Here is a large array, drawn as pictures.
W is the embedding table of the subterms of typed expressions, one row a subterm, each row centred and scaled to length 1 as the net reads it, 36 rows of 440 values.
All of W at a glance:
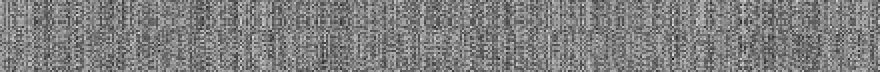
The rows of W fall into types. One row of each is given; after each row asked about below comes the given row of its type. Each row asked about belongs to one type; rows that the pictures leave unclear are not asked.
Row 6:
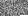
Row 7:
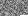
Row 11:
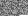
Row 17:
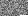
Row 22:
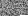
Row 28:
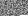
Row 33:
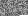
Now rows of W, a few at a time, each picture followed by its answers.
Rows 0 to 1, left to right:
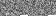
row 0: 7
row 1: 28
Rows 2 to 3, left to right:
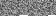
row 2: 11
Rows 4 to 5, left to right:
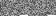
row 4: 11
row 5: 17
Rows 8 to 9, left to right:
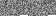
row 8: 28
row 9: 6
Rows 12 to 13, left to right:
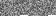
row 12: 6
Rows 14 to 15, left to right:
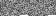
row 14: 11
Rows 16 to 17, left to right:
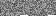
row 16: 6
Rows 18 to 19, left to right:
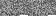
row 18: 22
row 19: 6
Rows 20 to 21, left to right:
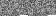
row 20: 17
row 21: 33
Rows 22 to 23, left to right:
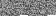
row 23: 11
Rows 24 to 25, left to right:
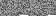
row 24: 17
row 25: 22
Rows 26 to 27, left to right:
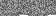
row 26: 17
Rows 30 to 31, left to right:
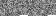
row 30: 33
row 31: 11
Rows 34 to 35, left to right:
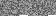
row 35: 28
